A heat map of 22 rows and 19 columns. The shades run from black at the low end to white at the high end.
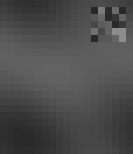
Ninth with the lowest average: bottom left. Odd patch: rougher, in the top right. Histogram: bell-shaped. Average level on the scale: 30%. Roughest part: top right.
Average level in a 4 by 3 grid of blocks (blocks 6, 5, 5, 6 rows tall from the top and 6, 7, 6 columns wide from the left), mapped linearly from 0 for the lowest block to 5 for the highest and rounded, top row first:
234 | 555 | 343 | 022
